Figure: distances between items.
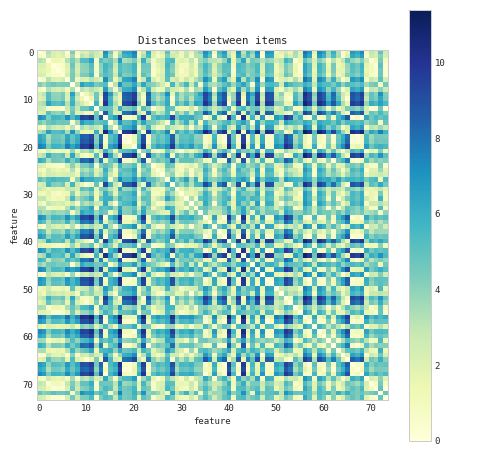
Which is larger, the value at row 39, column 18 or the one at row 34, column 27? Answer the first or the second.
the second
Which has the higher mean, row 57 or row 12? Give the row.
57
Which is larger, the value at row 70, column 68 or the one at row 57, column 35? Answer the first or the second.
the first
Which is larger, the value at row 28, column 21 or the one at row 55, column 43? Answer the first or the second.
the second
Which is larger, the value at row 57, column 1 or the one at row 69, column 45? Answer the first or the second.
the first
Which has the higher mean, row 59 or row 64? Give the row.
59
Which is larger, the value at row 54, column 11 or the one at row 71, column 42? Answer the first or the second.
the first
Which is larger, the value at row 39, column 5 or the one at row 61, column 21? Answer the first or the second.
the first
